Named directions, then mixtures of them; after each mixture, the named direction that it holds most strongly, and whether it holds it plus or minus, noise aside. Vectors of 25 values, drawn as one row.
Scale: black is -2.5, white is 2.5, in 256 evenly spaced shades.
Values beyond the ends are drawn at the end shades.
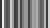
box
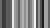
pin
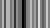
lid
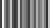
box, plus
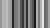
pin, minus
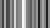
lid, minus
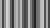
box, minus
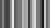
pin, plus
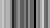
pin, minus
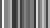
pin, minus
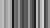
pin, minus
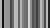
box, minus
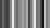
pin, plus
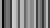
pin, plus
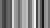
pin, plus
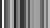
box, plus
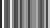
box, plus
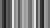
pin, plus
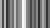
lid, minus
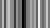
lid, plus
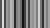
lid, plus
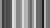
pin, plus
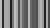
box, minus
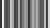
box, plus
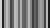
box, minus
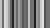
pin, minus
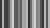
box, plus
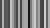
box, plus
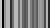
box, minus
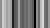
pin, minus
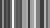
pin, plus
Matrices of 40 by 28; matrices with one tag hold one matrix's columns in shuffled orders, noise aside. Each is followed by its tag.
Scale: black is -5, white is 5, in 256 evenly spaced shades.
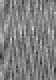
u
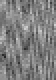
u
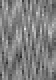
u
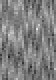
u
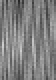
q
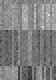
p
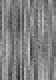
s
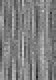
s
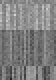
p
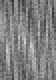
q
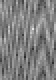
u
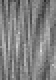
q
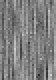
s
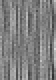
s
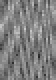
u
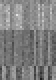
p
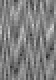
u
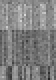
p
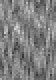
u
